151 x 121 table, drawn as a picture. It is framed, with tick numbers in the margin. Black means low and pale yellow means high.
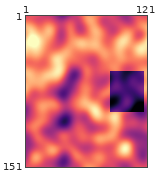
In the middle right lies a patch that is lower than the rest. Values change most from cell to cell in the middle right. The ninth with the lowest average is the middle right.
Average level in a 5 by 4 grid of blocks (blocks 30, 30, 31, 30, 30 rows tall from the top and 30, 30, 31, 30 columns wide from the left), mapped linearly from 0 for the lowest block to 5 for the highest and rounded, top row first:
5344 | 5444 | 4330 | 3242 | 3343
